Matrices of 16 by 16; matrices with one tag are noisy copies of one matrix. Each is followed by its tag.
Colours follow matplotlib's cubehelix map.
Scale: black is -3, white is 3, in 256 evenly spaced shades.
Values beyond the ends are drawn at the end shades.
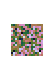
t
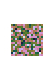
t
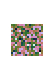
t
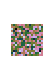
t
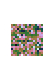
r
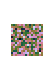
t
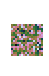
r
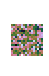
r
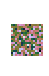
t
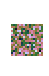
t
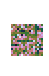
r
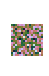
t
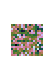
r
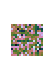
r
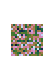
r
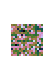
r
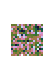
r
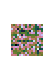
r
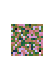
t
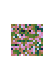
r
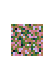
t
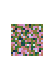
t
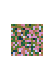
t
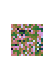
r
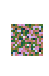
t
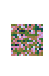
r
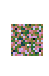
t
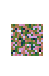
t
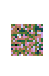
r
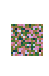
t
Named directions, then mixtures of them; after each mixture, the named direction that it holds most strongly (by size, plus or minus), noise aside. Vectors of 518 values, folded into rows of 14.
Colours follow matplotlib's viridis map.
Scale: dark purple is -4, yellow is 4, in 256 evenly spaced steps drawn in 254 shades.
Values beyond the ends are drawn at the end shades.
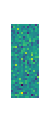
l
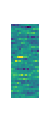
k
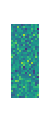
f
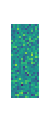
l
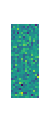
l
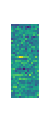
k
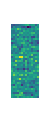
k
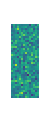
l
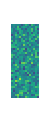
f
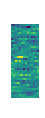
k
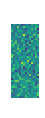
f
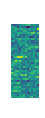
k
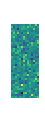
l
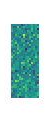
f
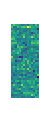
k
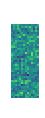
l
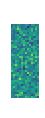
l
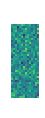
f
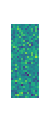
l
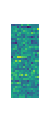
k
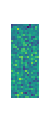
l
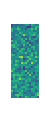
f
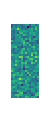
l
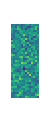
f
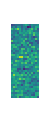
k
